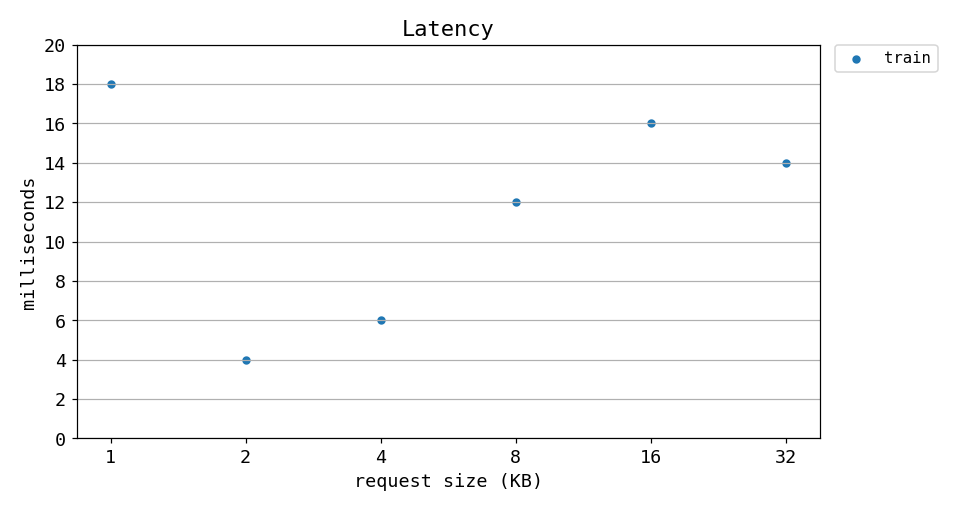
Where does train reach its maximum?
1
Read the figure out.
Title: Latency
x-axis: request size (KB), ticks 1 2 4 8 16 32
y-axis: milliseconds, ticks 0 2 4 6 8 10 12 14 16 18 20
Legend: train
Values:
train: 18 4 6 12 16 14
